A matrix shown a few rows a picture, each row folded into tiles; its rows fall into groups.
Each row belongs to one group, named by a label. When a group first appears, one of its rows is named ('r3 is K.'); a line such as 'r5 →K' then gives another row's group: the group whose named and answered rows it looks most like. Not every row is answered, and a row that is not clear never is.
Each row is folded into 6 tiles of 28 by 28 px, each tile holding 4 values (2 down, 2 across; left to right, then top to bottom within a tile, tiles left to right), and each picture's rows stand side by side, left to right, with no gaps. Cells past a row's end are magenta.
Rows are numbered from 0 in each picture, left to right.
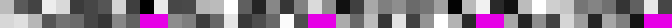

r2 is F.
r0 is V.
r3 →F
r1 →F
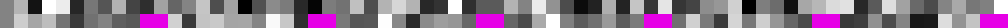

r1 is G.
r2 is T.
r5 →V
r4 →F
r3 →G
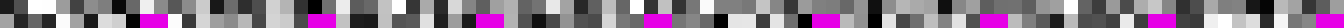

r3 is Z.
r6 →F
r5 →T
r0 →F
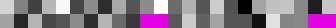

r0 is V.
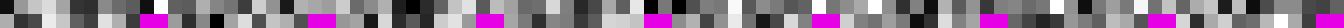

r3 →Z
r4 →F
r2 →Z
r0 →G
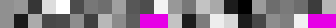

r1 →G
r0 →V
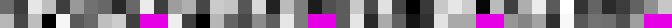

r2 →Z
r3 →F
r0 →F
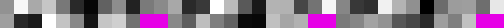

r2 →V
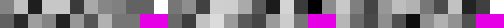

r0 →V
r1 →T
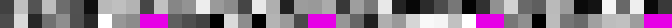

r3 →Z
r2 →G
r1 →F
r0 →Z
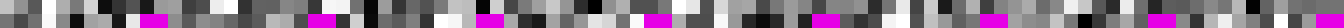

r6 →T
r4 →T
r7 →G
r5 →T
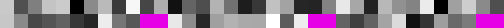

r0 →Z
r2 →T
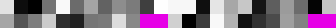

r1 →T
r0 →V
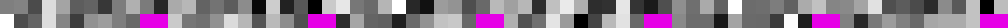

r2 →V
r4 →F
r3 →T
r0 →T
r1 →G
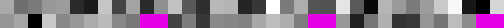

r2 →V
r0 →Z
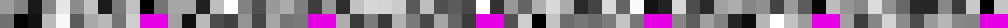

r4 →V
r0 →T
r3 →Z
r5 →G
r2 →F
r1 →V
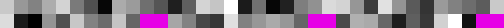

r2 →V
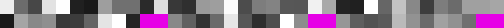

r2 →F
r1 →F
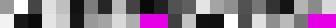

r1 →F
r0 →T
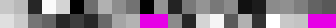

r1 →G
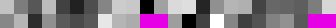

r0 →Z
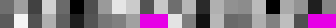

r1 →T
